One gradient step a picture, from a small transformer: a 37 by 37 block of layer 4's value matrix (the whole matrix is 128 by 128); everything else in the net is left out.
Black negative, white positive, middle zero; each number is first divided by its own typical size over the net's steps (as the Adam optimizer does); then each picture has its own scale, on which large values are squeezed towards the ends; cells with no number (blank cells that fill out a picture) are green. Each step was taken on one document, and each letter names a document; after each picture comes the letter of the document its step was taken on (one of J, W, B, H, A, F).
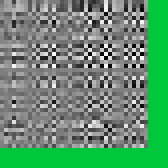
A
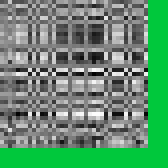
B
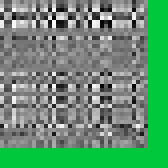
A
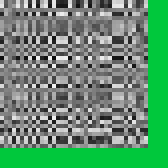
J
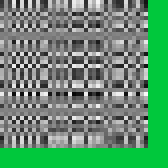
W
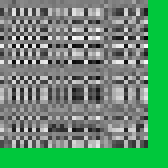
W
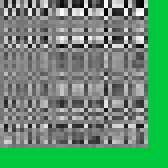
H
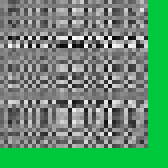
H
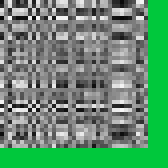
B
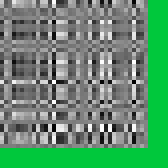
A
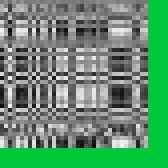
B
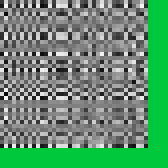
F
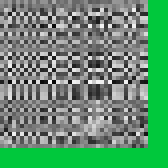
J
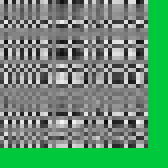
F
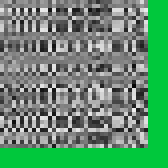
J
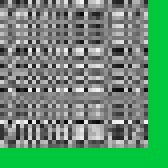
W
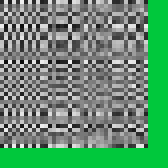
F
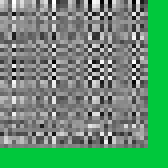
A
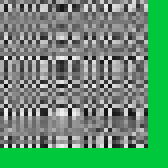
F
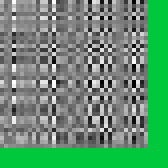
A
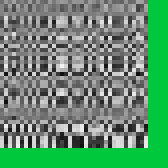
J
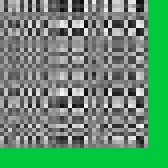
H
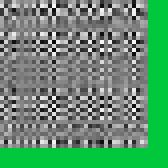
J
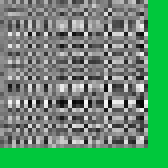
W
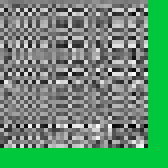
H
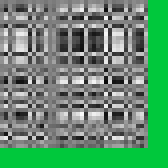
B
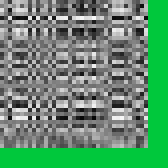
B
